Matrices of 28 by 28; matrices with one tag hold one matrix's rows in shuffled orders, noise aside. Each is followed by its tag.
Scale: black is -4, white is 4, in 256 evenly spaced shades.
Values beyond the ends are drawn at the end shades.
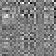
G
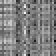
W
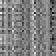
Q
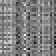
W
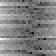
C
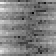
C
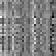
Q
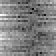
C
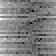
C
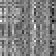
Q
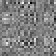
G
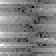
C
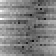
C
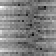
C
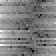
C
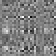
G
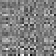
G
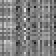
W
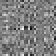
G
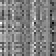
Q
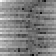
C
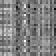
W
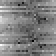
C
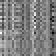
Q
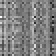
Q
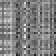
W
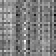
W
